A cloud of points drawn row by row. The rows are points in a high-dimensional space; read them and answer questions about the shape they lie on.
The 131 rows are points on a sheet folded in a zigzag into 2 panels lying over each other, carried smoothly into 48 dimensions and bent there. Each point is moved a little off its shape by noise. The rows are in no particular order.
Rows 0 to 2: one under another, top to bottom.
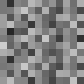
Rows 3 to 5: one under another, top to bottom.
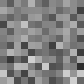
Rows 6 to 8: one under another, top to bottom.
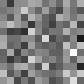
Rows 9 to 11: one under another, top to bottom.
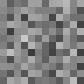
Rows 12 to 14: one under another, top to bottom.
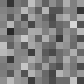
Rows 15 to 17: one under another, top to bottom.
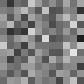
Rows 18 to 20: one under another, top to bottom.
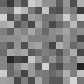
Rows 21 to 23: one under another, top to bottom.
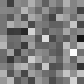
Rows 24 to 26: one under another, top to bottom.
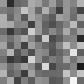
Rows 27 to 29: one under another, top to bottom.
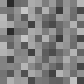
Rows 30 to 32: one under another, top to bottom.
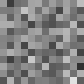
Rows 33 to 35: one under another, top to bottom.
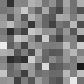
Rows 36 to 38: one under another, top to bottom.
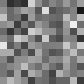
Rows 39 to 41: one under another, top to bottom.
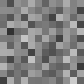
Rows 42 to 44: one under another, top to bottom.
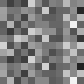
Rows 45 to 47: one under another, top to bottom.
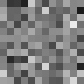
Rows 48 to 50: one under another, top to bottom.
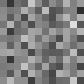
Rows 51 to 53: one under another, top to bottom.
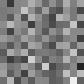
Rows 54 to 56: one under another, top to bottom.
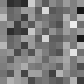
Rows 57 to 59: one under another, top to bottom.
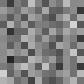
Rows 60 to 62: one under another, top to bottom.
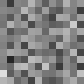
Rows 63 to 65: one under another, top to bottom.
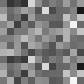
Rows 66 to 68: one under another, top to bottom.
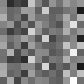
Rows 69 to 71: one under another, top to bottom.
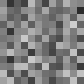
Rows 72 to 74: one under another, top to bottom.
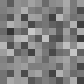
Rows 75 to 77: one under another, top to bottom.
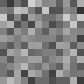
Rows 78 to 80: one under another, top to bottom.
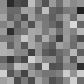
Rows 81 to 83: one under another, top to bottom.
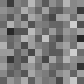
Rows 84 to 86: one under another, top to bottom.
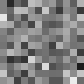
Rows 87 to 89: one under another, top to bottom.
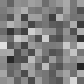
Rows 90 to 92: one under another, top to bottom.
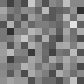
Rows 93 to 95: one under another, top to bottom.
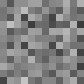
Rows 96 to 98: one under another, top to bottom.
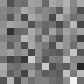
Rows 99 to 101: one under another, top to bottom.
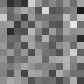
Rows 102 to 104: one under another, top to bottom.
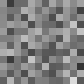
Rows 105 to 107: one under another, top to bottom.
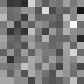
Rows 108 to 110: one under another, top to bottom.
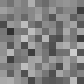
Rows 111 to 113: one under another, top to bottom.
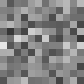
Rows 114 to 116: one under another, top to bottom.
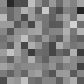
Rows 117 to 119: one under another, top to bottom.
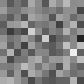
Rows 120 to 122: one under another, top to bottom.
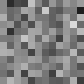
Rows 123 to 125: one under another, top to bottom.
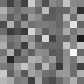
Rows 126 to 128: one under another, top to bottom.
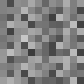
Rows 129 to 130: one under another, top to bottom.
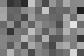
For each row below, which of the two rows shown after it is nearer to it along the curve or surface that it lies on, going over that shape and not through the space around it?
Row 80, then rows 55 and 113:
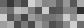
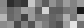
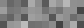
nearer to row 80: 55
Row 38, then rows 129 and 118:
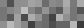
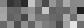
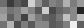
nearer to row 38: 118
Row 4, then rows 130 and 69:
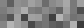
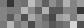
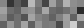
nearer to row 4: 130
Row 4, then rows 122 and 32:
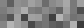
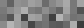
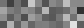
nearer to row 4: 122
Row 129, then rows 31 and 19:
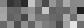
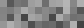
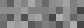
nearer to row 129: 31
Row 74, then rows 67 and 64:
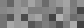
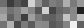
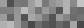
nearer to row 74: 67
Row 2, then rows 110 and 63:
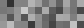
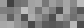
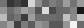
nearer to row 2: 63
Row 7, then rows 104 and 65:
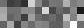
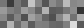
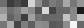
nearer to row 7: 65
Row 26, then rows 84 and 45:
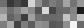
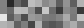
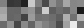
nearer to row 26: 45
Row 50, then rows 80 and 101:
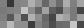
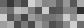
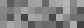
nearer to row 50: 80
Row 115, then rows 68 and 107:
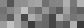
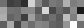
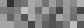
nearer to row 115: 68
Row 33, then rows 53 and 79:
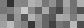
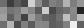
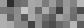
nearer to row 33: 53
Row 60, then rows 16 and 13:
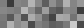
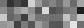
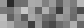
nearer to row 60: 16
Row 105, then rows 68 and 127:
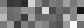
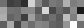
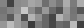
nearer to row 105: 68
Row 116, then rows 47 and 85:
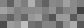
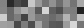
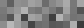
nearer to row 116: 85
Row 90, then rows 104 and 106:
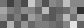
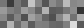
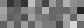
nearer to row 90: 104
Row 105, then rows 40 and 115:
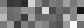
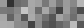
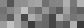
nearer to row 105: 40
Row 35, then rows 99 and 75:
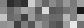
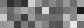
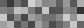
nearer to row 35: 99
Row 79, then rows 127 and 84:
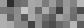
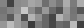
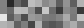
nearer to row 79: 84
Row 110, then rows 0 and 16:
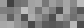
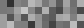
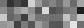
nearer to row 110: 16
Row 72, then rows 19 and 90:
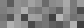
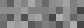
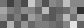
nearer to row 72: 19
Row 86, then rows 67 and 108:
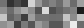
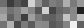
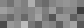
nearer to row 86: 67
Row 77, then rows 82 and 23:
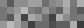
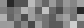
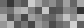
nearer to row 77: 23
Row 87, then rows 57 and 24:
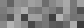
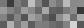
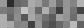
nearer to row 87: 57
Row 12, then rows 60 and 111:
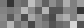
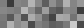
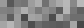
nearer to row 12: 60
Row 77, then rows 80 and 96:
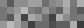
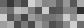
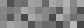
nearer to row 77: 80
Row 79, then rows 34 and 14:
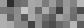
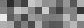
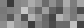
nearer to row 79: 34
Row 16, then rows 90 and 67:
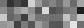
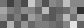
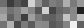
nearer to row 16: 67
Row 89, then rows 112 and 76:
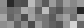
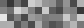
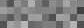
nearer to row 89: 112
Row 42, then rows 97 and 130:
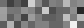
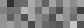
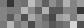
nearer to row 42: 130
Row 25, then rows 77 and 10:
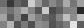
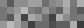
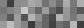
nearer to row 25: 10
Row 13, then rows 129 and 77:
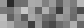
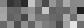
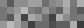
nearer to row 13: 129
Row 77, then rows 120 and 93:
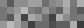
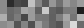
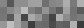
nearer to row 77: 93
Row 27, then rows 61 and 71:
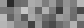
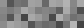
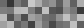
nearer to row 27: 61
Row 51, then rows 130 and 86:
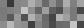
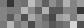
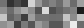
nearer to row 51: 130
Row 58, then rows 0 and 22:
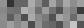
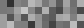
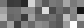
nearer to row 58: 22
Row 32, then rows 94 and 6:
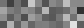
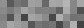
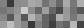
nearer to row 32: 6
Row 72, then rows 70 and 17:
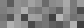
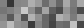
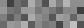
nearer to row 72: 70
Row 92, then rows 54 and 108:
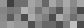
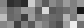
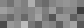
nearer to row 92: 54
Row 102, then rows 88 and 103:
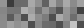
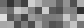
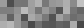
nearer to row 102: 103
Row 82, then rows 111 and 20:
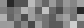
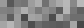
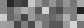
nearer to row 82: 20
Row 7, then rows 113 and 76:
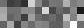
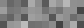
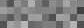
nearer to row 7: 76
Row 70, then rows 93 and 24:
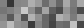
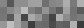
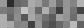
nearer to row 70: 93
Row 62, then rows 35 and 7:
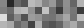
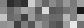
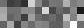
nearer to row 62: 35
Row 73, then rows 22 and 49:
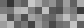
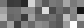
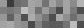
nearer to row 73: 22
